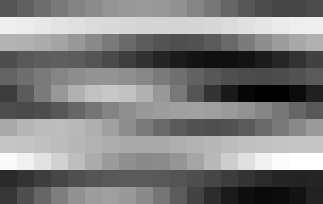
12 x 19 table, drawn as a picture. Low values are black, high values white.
Roughest part: top right. Ninth with the lowest average: middle right. Grain: streaks across. Average level on the scale: 50%.
